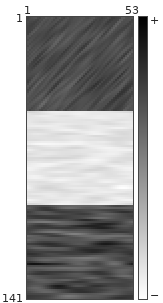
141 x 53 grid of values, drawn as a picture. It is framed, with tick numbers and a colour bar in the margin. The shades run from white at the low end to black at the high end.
The table splits into 3 rows of 1 panel. Panel 1,1: high, slanting up to the right, faint in contrast. Panel 2,1: very low, streaked across, faint in contrast. Panel 3,1: high, streaked across.
